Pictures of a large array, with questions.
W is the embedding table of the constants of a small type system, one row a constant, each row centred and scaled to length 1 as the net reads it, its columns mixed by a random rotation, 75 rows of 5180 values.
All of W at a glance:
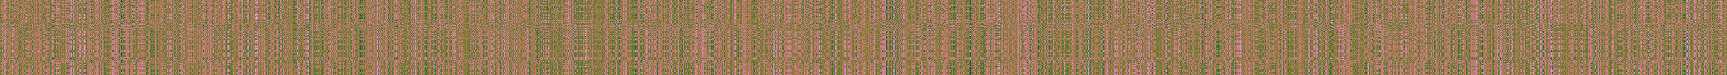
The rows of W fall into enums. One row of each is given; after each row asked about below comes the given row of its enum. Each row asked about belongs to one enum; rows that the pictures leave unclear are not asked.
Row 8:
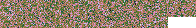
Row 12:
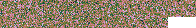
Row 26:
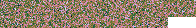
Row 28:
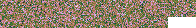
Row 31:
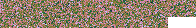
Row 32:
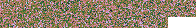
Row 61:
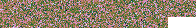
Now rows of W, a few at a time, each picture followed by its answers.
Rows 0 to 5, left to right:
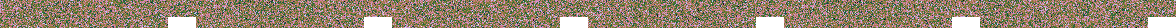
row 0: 31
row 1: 12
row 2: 61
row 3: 8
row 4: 12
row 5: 26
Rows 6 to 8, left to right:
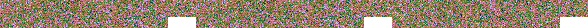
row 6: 32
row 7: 32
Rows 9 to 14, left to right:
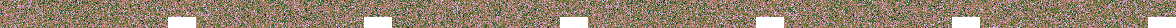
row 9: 12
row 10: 8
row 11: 26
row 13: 8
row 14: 61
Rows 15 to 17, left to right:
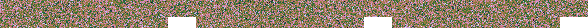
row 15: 31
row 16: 12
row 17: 61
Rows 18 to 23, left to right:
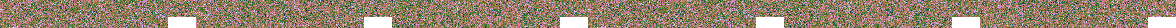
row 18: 61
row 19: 8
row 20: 26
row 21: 61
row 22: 26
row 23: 12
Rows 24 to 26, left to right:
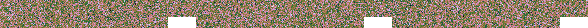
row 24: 8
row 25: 28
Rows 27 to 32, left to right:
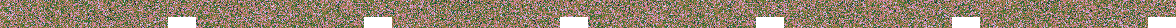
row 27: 8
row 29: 12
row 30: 28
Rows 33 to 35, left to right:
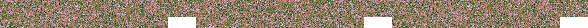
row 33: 28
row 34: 61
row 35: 28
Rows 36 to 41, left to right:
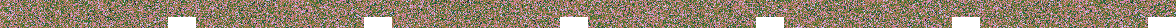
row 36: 8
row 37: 31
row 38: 12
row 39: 28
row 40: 61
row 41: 31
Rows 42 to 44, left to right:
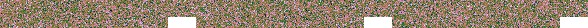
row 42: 32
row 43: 8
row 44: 28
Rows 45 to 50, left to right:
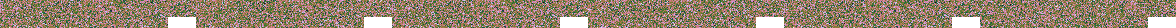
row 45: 31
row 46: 32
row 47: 31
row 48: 61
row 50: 28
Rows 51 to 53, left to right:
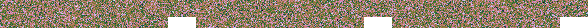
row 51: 28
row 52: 61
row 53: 31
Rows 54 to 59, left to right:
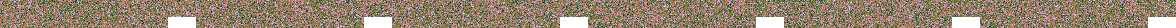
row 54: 12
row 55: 31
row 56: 31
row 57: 28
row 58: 26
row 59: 28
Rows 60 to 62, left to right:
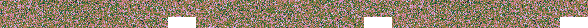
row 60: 12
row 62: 12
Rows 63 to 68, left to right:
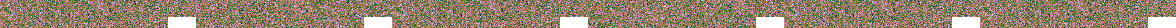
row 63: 8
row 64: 31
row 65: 8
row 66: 28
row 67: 8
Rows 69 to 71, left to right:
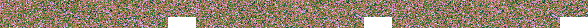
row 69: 32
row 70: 31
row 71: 31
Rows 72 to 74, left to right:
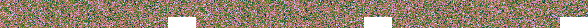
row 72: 8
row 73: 8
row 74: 31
